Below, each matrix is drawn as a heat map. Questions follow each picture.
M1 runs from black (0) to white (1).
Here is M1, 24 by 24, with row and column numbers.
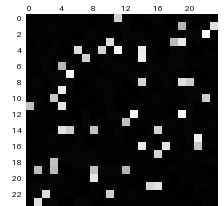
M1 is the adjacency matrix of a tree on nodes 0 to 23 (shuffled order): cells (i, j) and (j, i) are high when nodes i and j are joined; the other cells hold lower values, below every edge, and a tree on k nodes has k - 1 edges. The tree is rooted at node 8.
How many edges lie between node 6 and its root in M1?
3
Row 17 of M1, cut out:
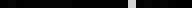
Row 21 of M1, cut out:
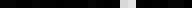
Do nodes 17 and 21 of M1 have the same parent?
yes
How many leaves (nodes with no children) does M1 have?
11
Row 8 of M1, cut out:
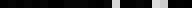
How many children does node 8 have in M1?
3
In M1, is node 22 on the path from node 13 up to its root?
no
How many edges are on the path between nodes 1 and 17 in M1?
5
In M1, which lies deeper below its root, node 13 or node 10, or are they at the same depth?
the same depth
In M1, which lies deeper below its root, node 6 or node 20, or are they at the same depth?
node 6
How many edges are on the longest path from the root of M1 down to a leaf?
5
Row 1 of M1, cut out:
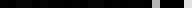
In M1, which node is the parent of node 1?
19
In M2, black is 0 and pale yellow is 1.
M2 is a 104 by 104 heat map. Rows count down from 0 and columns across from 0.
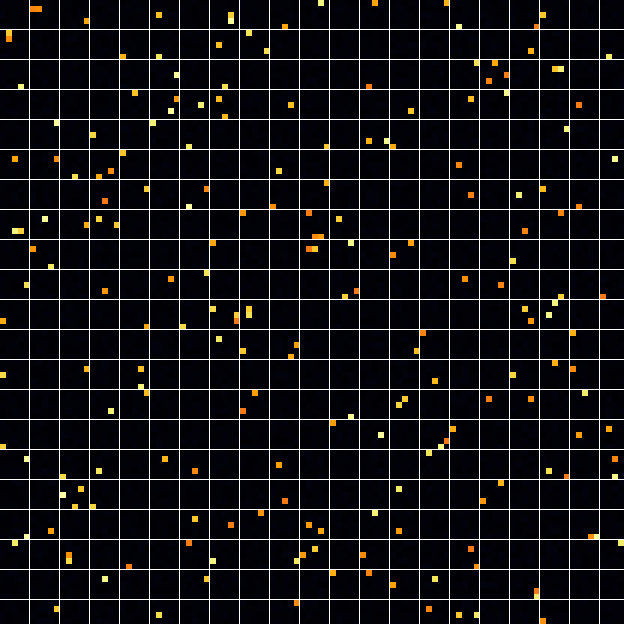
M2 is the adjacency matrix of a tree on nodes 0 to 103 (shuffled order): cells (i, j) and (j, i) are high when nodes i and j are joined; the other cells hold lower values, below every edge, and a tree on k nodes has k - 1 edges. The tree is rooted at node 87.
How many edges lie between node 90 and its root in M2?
3
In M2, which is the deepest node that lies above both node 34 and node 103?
90
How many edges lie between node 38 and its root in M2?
1
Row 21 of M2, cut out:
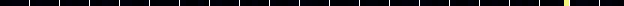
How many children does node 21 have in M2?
0
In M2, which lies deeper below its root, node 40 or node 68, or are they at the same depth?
node 68
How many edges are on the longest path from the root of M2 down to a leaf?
11
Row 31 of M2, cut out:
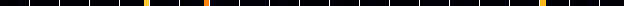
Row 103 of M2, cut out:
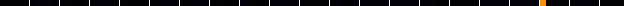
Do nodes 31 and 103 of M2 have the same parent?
yes
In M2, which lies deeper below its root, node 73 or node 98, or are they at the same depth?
the same depth
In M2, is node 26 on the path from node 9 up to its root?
yes
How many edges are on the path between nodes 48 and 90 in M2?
5
